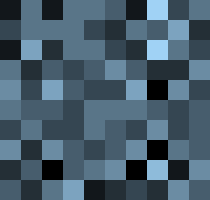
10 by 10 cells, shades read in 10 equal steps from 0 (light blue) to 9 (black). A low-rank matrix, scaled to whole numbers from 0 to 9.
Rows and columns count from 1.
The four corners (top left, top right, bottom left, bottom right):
8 4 5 5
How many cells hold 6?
19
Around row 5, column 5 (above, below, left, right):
5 4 5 6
